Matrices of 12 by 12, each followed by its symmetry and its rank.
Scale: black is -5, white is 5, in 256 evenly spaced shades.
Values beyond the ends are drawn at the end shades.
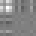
symmetric, rank one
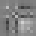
symmetric, rank two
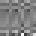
neither, rank two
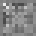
symmetric, rank two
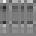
neither, rank one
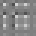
symmetric, rank one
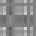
neither, rank one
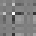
symmetric, rank one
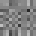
neither, rank two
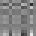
neither, rank one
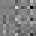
neither, rank two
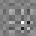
symmetric, rank two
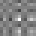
symmetric, rank one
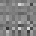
neither, rank two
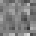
neither, rank two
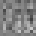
neither, rank two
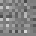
neither, rank two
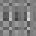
neither, rank one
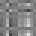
neither, rank one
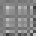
symmetric, rank one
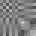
symmetric, rank two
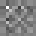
symmetric, rank two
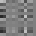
neither, rank one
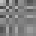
symmetric, rank one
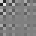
symmetric, rank one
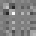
symmetric, rank two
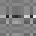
neither, rank one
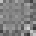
symmetric, rank two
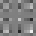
symmetric, rank one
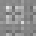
symmetric, rank two
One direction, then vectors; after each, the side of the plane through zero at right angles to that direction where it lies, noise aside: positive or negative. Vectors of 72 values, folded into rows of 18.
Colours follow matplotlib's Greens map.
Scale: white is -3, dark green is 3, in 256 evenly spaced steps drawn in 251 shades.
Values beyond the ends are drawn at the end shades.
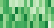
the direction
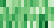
positive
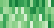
negative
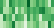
negative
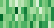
positive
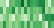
negative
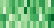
negative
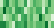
positive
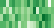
negative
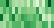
positive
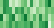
positive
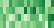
negative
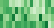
positive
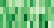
positive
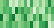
positive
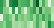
negative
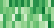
negative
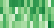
negative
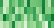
negative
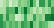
positive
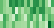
negative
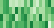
positive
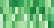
negative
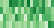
negative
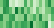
positive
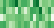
negative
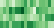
positive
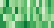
positive
